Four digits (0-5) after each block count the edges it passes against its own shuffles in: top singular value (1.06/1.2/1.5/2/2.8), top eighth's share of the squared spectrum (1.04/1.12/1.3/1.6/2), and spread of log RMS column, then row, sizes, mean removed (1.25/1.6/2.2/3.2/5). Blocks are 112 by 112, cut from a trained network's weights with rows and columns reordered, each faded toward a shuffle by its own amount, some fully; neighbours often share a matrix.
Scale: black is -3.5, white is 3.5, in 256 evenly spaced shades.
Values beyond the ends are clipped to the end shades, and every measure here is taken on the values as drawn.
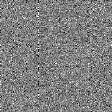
3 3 2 1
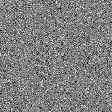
2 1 0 0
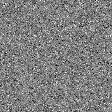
2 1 0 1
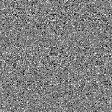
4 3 0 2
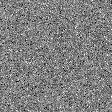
0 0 0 0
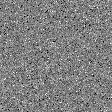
0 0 0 0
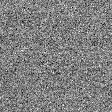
1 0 0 0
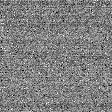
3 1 0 0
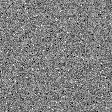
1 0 0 0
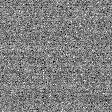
2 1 0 0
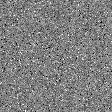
0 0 0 0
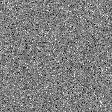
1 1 0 0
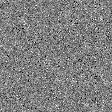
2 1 1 0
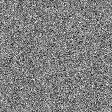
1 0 0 0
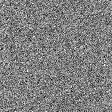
2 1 0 0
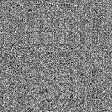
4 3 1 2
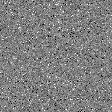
2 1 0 1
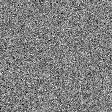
1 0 0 0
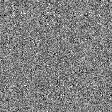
3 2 0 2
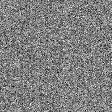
2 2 0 1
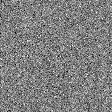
2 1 0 0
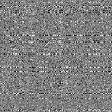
4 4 2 4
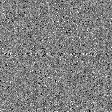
2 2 0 2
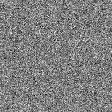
2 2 0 0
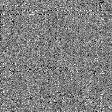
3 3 1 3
